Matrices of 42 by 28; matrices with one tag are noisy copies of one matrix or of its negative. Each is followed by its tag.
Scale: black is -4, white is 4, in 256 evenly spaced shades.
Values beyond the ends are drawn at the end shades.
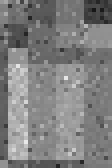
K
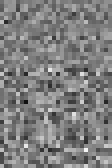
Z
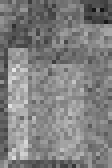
K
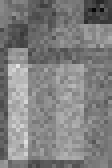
K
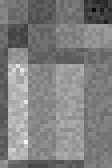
K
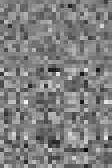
Z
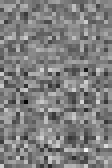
Z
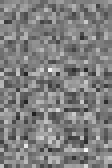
Z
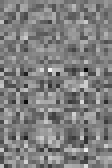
Z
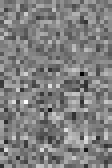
Z
